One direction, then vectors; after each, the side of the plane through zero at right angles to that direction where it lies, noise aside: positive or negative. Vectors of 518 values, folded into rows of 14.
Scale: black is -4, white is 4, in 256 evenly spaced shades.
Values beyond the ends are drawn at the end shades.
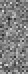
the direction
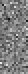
positive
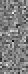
positive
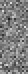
positive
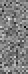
negative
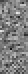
negative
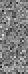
negative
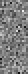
negative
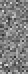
positive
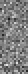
positive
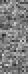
positive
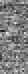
positive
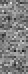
positive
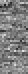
negative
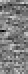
positive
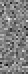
negative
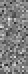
negative
